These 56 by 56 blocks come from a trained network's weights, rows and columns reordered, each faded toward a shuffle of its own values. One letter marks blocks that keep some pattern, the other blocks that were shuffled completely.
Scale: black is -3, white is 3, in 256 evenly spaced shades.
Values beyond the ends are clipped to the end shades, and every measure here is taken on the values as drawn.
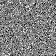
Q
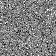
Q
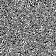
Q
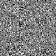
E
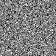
Q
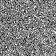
Q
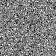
Q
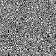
E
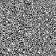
E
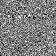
E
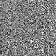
E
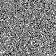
Q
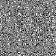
E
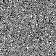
Q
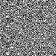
E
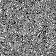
Q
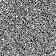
Q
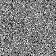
Q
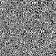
E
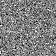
Q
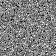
Q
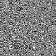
E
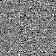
E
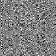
E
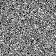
Q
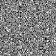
E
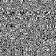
E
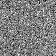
Q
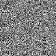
E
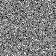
Q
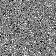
Q
